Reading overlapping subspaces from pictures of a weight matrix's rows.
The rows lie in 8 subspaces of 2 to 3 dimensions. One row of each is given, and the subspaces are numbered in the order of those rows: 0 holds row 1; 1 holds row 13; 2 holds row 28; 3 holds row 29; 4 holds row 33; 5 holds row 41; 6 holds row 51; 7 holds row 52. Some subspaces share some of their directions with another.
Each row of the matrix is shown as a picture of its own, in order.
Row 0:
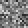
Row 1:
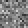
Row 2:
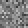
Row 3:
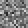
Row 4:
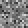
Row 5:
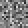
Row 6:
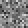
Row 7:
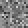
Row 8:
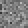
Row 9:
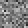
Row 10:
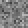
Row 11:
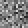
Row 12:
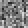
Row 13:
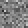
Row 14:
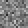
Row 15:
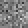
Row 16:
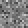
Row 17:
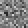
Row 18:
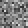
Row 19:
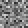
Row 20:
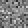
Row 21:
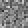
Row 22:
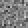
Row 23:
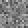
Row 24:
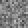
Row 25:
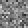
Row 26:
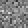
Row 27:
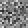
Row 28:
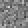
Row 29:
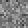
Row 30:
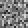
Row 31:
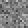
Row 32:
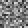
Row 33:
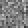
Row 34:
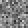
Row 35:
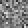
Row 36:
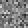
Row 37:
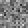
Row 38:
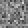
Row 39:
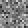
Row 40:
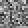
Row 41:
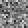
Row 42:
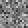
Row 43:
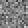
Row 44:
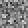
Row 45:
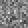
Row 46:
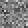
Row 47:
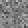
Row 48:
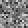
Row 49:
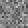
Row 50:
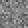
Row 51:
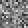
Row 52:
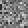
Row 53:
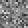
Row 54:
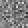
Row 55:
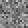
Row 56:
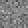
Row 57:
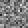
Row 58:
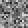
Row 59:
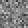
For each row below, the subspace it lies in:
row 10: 4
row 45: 7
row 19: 3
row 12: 4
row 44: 5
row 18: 1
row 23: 7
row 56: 7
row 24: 1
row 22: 2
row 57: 3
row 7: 0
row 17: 6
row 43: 4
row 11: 0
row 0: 0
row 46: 1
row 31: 0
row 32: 3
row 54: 0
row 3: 6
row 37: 3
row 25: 7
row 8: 7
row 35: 6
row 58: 4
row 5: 0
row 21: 2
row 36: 2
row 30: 2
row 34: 1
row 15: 0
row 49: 5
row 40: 0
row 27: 7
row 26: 7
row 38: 5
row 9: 1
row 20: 7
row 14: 6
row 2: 5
